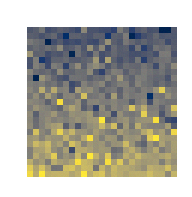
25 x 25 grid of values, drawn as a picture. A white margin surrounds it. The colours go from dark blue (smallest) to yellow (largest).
No single row or column stands out from its neighbours. There are no regular stripes. The field climbs toward the bottom.
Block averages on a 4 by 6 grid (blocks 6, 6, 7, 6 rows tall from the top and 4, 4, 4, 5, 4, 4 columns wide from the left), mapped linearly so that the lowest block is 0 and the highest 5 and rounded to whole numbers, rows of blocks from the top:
101101 | 222222 | 343333 | 545444
